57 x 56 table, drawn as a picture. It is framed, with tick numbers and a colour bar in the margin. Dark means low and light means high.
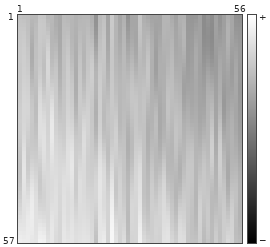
The halves do not mirror each other. The ninth with the lowest average is the top right. Streaks run downward. The bottom left is the ninth with the highest average. There is an overall slope up to the bottom left.
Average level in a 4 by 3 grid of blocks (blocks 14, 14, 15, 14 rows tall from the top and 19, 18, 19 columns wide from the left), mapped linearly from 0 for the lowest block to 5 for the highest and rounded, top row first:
210 | 321 | 432 | 543
